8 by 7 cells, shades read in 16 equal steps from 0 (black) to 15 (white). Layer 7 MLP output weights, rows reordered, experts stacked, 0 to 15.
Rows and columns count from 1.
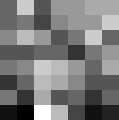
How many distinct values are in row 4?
5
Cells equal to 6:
9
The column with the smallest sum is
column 1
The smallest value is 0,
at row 8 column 2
